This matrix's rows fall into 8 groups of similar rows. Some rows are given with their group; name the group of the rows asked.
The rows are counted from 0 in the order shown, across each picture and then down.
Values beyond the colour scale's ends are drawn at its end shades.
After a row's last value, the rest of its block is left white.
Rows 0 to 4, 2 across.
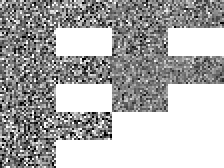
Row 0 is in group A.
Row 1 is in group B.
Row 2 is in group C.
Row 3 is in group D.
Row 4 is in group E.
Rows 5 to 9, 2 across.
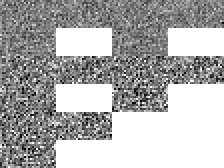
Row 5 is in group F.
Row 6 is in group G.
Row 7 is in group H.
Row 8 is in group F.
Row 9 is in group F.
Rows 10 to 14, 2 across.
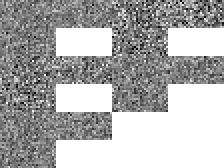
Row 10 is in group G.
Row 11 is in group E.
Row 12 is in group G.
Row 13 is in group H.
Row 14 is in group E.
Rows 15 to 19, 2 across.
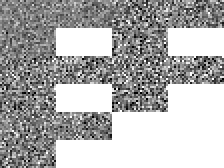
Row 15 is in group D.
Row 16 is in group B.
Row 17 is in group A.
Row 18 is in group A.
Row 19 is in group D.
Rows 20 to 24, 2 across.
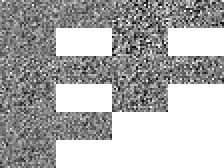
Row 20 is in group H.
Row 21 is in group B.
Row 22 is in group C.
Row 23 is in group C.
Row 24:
C
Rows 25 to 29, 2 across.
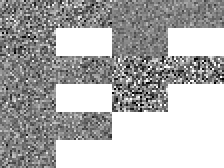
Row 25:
A
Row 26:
H
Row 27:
D
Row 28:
G
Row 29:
D
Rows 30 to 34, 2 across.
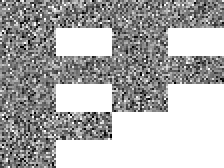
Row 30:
H
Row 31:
A
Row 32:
H
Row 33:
B
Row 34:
E
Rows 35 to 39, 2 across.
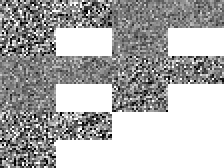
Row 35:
D
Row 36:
F
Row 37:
D
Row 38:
C
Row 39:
A
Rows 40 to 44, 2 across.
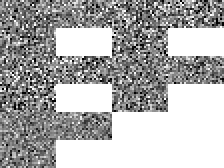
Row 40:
G
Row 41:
E
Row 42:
A
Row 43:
B
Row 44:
D
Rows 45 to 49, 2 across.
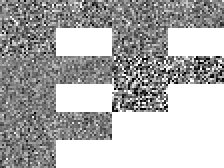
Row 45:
D
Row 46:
D
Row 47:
H
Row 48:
F
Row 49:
B
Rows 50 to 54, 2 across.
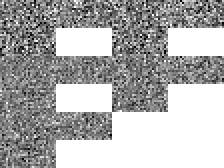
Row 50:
B
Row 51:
E
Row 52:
F
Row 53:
E
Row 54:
G
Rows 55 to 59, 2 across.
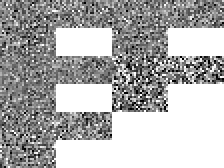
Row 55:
G
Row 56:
A
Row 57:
D
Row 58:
E
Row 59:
F
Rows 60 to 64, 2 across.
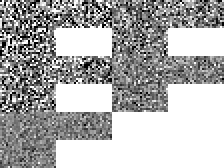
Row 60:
G
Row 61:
E
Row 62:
D
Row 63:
G
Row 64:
C
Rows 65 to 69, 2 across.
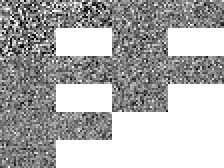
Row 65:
D
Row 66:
D
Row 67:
E
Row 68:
C
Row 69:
A
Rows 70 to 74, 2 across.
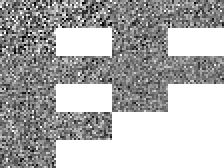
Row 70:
A
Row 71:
C
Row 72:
A
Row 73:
G
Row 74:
E
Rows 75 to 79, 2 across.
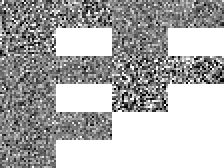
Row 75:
F
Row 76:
D
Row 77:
C
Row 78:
D
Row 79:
G
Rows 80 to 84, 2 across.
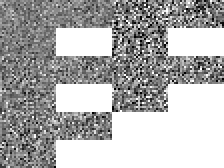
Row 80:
E
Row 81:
B
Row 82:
F
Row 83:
F
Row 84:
H
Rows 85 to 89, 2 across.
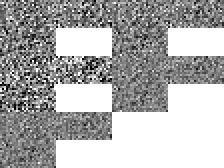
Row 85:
C
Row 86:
C
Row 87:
A
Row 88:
C
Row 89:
C
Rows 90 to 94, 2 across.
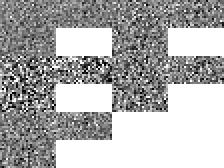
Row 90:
C
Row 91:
C
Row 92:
D
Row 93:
B
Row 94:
B
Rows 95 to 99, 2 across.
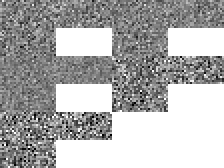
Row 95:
H
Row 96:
F
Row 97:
B
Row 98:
E
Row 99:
A
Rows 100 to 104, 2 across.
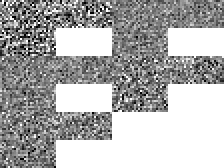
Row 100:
G
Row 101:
F
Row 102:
F
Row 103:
D
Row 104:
H
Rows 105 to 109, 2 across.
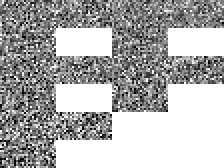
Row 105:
F
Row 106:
G
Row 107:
B
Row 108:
H
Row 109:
A
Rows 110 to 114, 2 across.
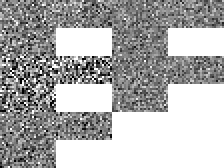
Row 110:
D
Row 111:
E
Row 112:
H
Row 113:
F
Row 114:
C
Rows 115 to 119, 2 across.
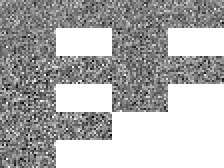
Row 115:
A
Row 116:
G
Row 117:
G
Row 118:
E
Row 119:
A
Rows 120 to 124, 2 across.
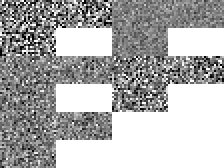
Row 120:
F
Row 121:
H
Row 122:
G
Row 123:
F
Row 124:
B
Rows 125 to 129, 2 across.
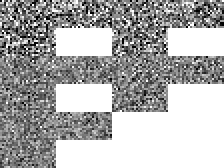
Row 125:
G
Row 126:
D
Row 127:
G
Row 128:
C
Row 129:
E
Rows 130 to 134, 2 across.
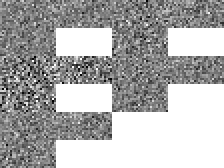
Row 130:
H
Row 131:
B
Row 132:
B
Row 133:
C
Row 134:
D
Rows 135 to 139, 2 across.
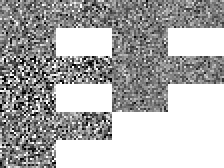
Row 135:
D
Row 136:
B
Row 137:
B
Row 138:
E
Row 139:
F
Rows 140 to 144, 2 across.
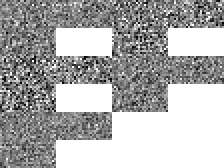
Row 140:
D
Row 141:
F
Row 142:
B
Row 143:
C
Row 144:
F
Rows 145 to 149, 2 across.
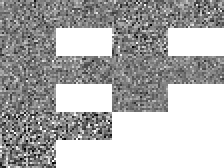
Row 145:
B
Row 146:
F
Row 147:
D
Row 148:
G
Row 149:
F
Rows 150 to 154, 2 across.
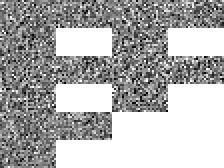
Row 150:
C
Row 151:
D
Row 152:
F
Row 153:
H
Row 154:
E
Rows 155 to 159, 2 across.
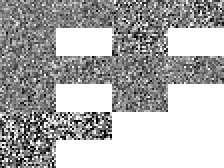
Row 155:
D
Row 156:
F
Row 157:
H
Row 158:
B
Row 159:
E
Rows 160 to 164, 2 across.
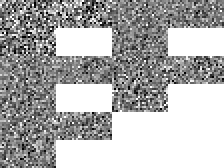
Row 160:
A
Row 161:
C
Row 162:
D
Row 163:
F
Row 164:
H
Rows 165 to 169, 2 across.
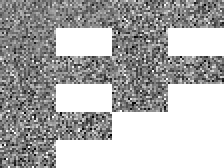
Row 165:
A
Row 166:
A
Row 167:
E
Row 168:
E
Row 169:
A
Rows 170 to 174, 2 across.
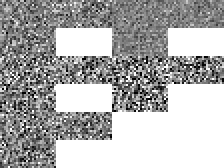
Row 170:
D
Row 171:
F
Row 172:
A
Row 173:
B
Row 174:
C
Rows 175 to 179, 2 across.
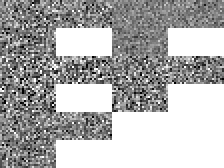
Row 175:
G
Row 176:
A
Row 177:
H
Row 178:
B
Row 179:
G
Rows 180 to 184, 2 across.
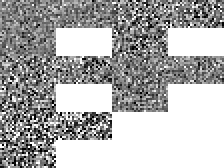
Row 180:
H
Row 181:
C
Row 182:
D
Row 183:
G
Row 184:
A
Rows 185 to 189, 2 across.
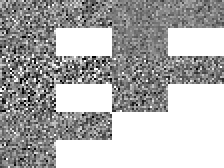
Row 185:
A
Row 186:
E
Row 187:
H
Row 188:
C
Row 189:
A
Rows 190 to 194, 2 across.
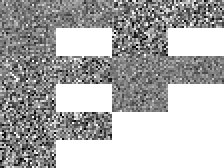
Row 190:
G
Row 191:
H
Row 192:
D
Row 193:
C
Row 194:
B
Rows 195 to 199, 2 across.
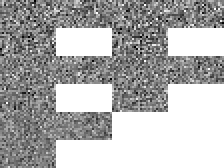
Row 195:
B
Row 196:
G
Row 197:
A
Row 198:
F
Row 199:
E
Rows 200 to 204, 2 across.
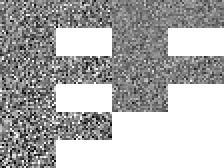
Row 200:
C
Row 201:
E
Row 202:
F
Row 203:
H
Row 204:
D
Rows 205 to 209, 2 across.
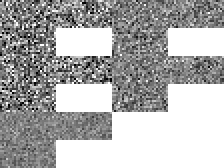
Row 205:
G
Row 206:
F
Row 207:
E
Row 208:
D
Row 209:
A
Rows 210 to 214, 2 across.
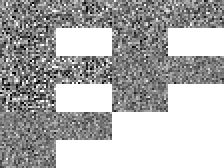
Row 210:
G
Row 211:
H
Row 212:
G
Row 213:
B
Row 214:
B
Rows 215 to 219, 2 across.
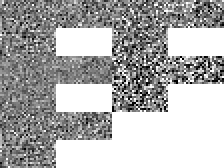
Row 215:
F
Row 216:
D
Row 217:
D
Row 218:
E
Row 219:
F
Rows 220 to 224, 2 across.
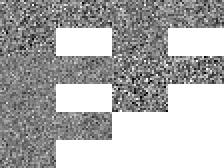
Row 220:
C
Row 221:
E
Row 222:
A
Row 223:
H
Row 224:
D
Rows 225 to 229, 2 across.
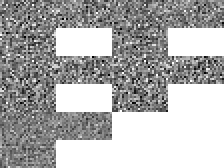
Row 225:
F
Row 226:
G
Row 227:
H
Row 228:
H
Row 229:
F
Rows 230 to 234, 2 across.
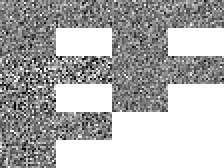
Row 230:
C
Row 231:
H
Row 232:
A
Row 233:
A
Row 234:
F
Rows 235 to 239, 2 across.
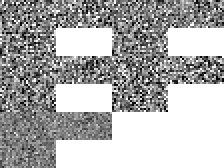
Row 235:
F
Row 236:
F
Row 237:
H
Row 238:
E
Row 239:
B
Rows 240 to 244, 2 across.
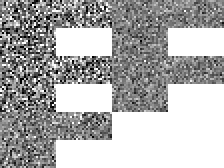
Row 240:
G
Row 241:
G
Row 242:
H
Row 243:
H
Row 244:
D
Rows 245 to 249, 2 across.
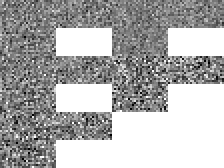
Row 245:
F
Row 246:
E
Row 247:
F
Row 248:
E
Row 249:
G
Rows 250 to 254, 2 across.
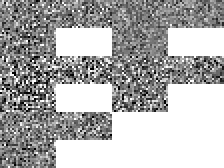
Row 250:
G
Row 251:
E
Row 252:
G
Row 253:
D
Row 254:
A
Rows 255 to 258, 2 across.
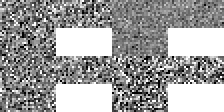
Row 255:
H
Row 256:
A
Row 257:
F
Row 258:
G
